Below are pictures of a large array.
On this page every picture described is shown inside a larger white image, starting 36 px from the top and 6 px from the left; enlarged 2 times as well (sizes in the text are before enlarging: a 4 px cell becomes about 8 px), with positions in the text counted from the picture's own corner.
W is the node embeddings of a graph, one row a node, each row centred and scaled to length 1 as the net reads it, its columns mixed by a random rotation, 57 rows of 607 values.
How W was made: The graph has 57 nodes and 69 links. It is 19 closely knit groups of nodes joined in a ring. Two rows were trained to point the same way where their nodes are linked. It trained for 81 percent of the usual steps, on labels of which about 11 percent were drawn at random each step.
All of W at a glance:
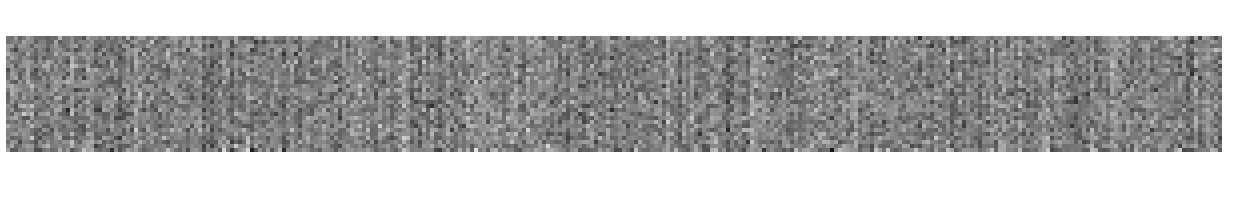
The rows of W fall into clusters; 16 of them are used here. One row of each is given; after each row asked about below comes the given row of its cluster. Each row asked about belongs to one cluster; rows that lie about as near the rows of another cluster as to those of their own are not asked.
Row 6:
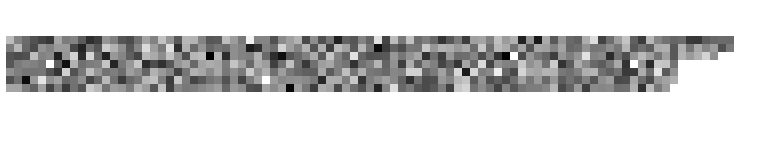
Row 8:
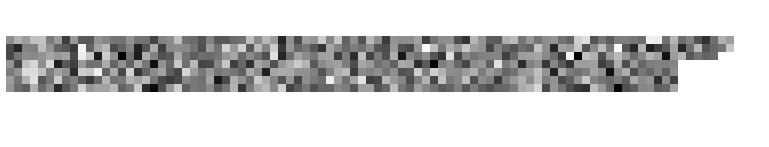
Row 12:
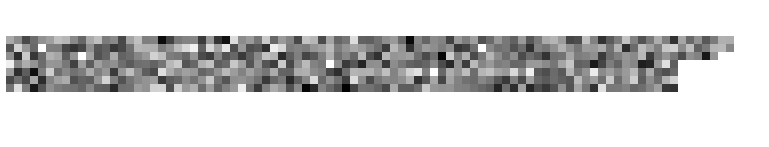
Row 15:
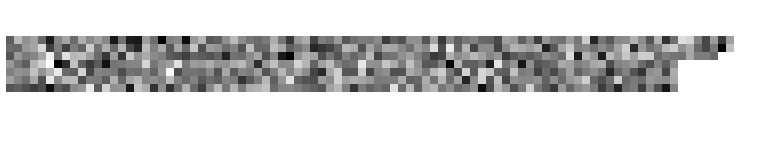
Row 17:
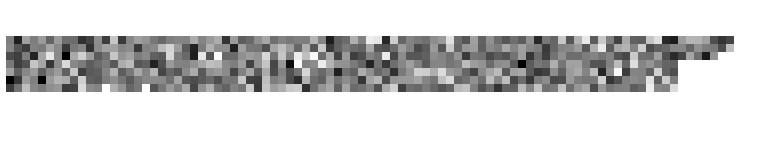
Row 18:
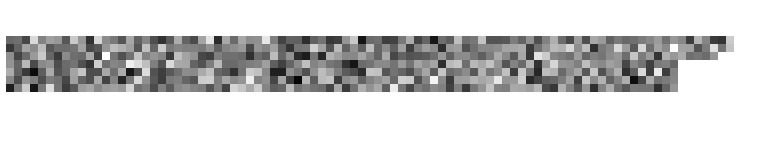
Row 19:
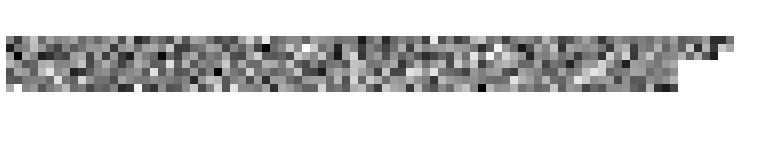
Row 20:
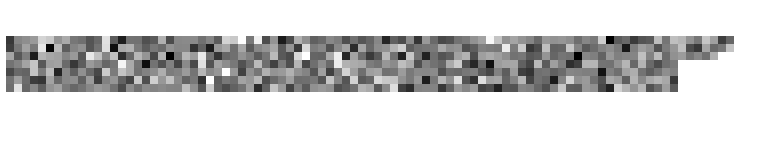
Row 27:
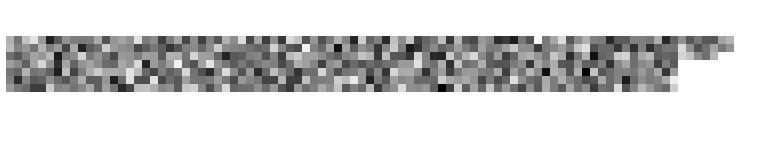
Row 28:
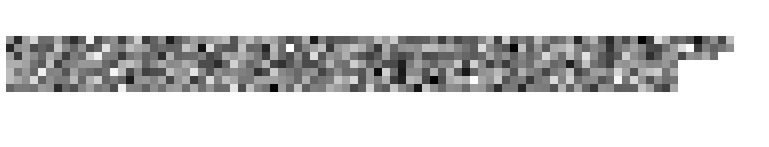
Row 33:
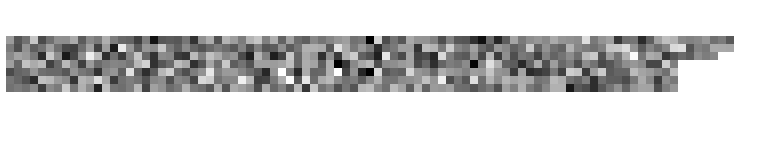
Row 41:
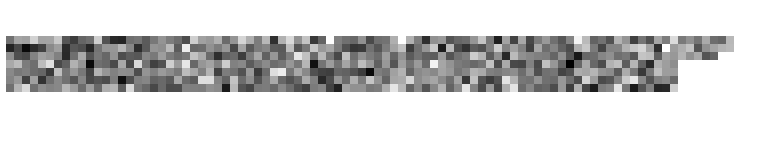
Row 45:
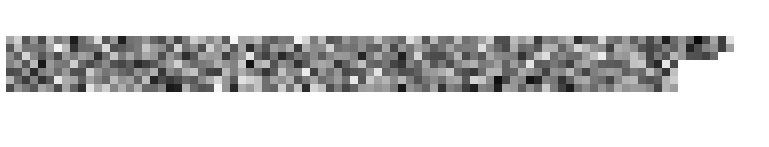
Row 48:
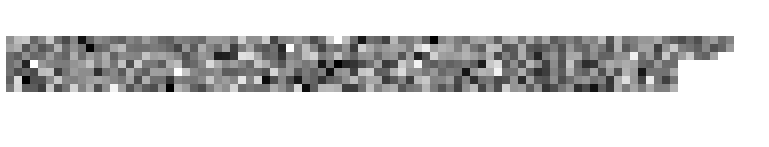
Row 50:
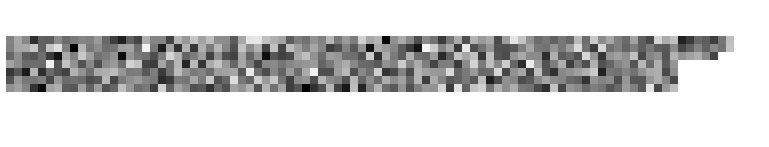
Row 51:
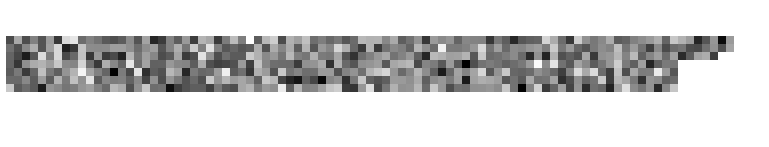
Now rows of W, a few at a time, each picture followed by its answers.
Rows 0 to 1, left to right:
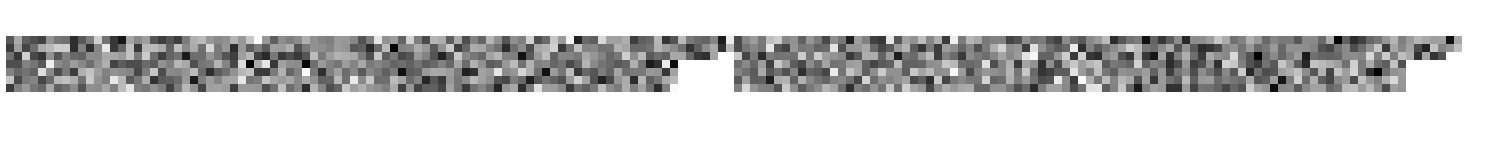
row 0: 45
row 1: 20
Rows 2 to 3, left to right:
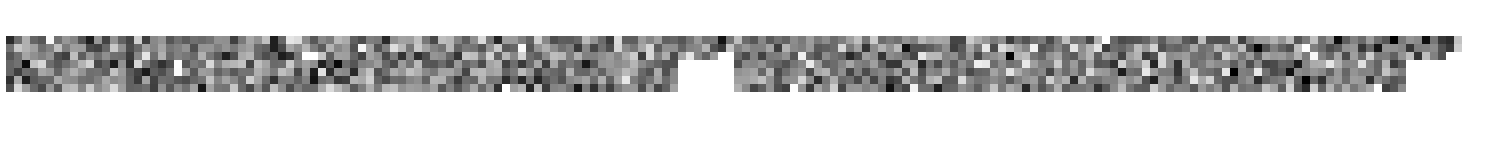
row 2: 48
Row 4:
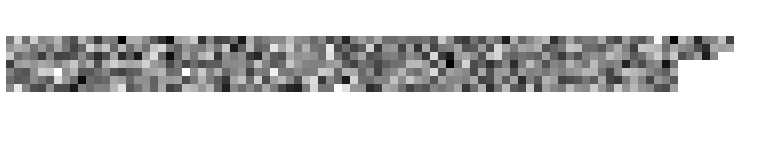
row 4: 8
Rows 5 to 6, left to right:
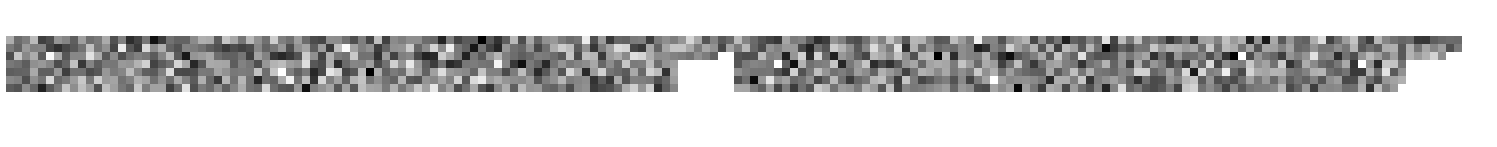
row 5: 33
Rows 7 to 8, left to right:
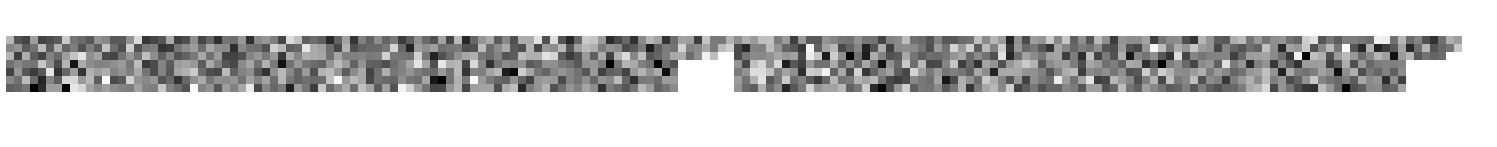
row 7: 27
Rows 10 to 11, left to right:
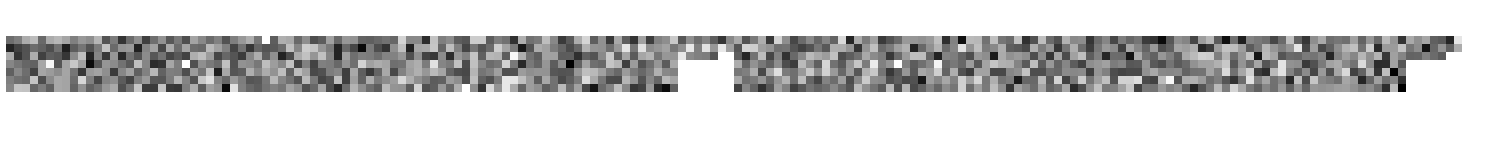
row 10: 41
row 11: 18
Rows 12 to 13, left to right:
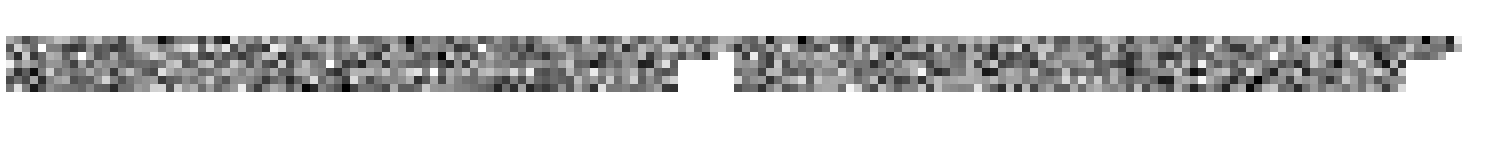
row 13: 45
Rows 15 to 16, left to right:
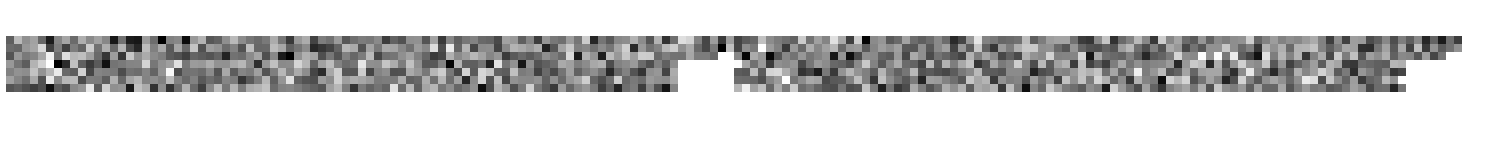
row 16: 19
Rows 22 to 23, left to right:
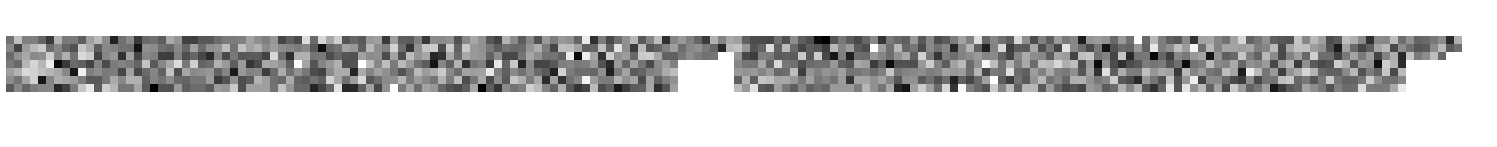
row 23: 6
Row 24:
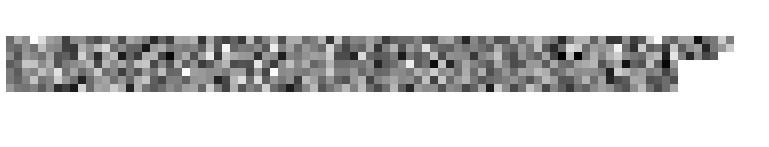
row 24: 8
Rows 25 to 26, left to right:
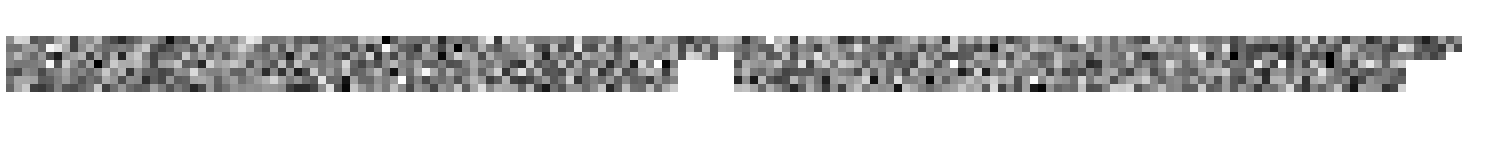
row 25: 50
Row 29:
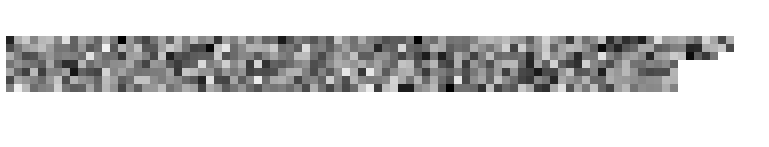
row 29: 20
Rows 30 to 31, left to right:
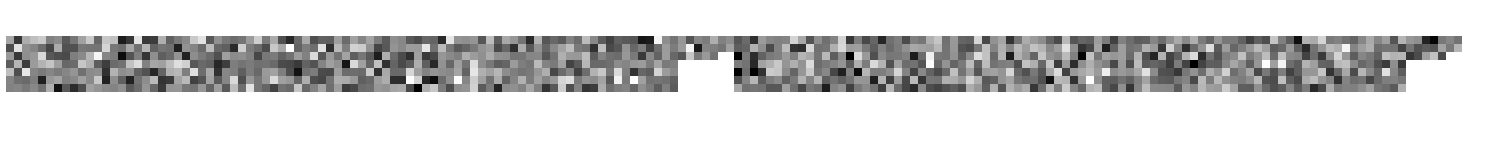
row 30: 28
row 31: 51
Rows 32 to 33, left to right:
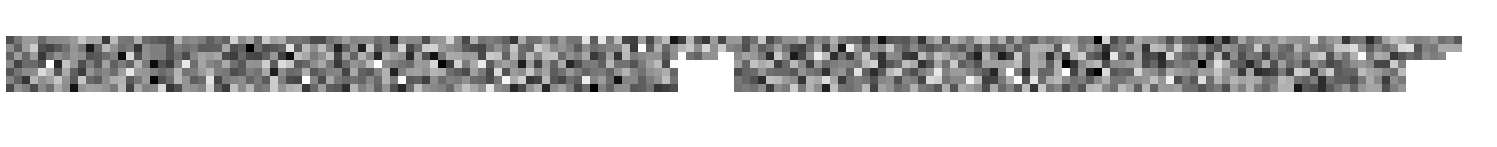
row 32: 41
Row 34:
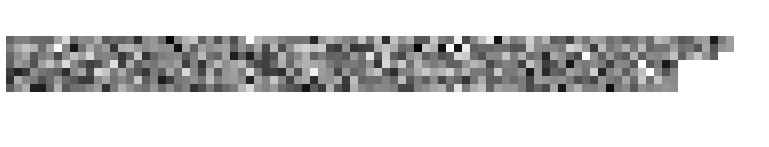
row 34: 50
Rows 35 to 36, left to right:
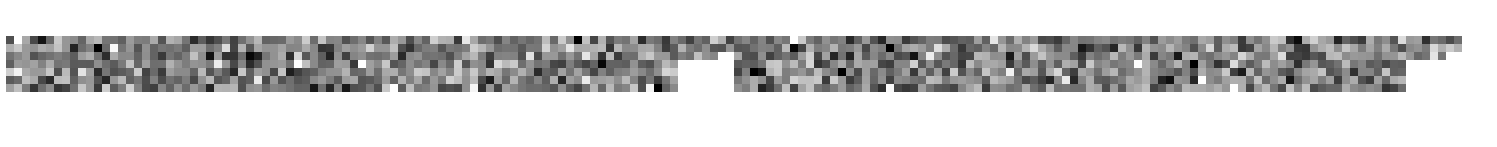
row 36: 51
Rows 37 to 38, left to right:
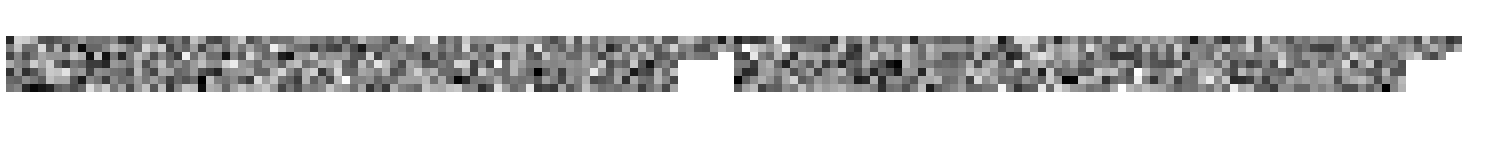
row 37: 15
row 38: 48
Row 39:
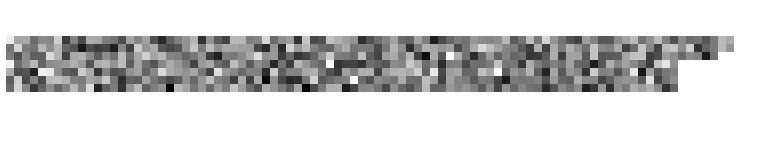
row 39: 12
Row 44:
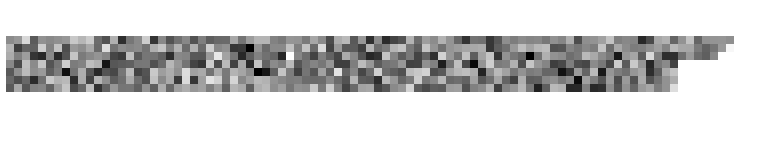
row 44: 33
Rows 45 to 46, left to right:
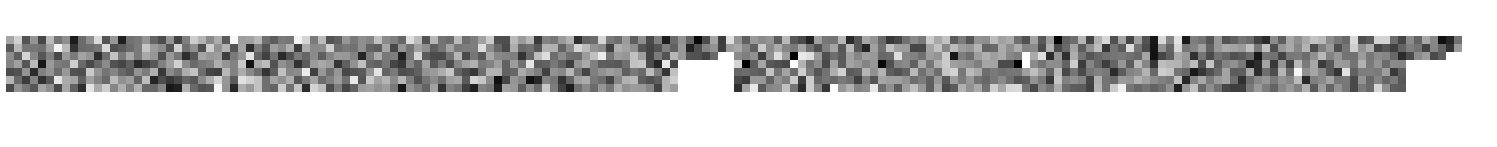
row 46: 17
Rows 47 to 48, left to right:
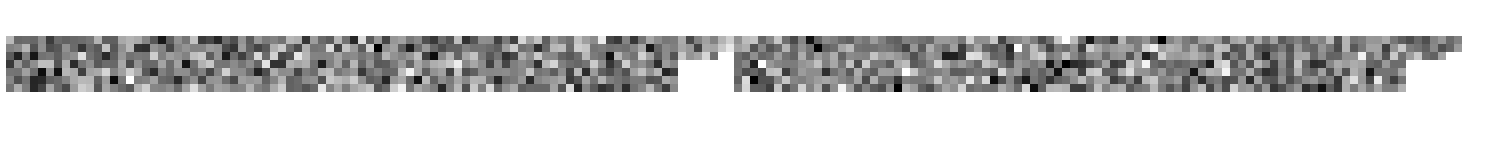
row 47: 27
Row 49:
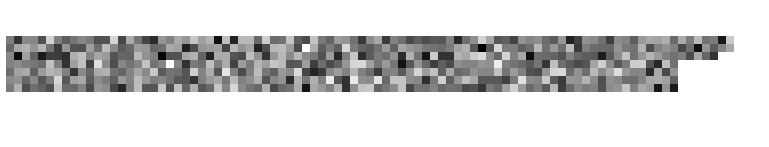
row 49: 18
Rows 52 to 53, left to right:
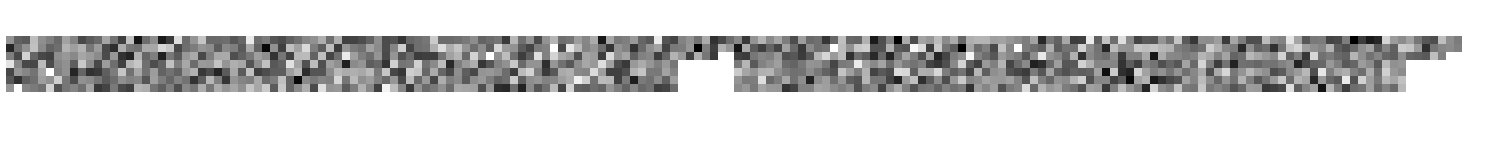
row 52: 19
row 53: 28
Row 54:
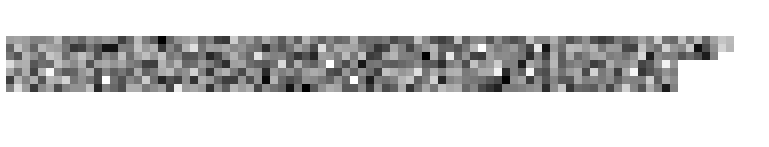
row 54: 12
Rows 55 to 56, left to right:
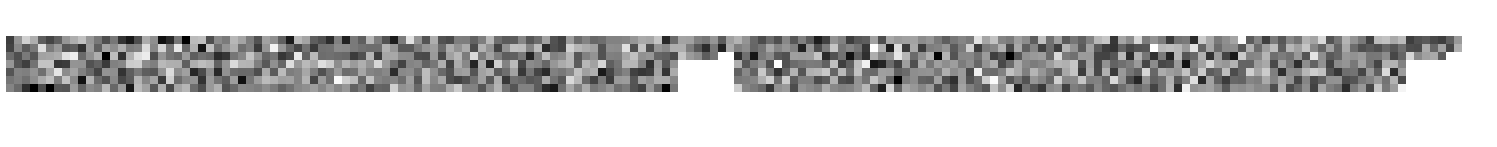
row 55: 15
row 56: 6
